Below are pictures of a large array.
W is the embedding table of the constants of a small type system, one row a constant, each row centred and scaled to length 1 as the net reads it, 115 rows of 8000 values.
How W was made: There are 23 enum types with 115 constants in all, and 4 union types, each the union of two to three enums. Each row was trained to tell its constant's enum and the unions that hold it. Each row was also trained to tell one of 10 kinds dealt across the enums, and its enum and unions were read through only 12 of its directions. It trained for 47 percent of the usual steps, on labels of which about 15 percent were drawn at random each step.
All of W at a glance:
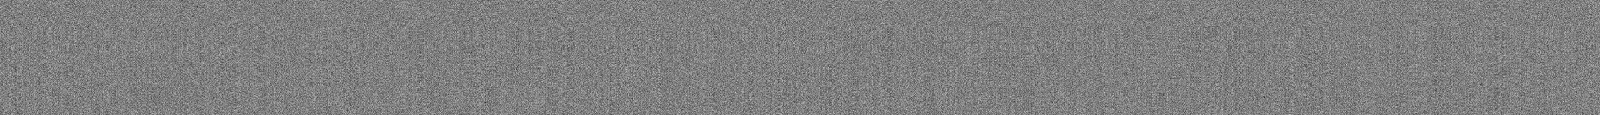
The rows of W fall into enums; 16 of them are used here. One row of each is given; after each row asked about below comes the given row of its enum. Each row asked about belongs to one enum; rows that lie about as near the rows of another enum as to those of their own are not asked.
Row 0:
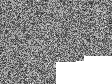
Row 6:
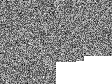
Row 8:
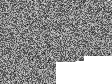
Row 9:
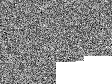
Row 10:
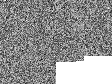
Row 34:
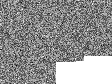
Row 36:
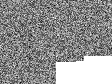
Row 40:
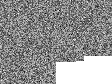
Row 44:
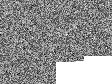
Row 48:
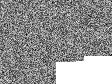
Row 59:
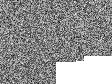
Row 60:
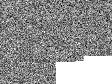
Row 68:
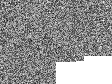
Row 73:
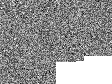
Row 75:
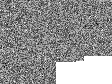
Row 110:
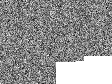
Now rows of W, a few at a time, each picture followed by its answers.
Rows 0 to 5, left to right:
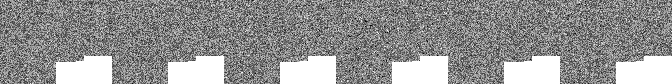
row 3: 110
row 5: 36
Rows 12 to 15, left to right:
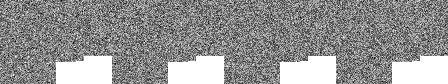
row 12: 9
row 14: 8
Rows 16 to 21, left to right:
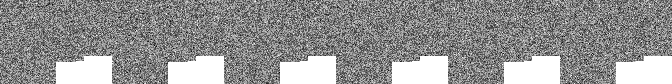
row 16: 110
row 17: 75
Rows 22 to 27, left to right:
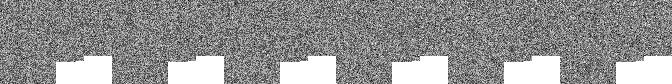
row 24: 8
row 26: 34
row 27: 75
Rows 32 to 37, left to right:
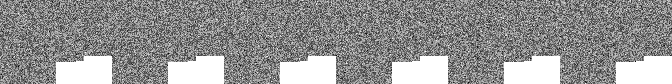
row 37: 36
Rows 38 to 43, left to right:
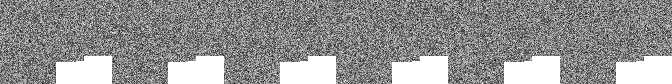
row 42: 59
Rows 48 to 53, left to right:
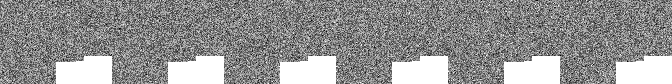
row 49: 8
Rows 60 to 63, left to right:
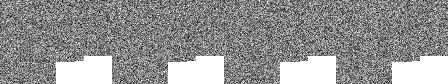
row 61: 34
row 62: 68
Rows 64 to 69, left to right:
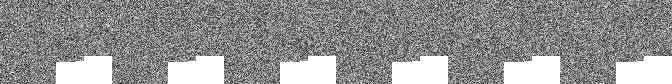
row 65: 40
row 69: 9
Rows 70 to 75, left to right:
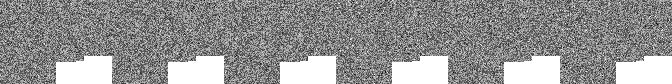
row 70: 10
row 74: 36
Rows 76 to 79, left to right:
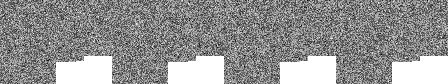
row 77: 10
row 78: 48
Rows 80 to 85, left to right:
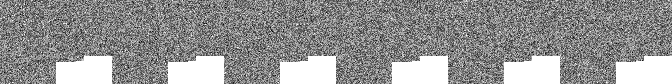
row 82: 110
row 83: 68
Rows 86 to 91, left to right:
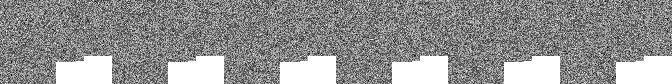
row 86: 110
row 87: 6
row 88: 36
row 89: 10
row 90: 44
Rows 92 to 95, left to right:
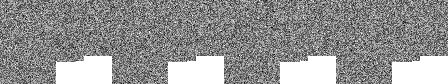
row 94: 6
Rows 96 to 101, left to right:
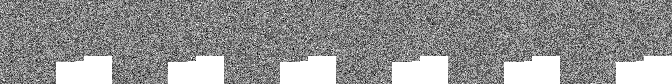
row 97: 40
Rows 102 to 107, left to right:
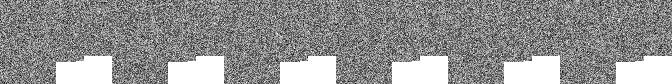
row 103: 75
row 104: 59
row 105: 10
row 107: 34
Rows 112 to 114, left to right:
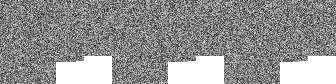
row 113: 8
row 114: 9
